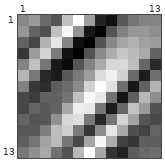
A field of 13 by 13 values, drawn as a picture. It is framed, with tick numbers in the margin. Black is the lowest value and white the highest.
Grain: diagonal, up to the right. Calmest part: top right. Slope: none. Ninth with the highest average: centre.
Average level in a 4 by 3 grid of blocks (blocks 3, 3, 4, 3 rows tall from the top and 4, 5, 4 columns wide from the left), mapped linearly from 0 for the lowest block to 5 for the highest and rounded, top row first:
313
223
052
340
